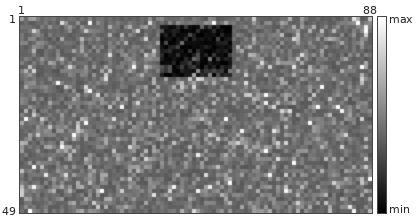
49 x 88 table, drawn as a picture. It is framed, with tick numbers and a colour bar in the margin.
Ninth with the lowest average: top middle. Odd rows or columns: none. Odd patch: lower, in the top middle. Histogram: heavy tails on both sides.
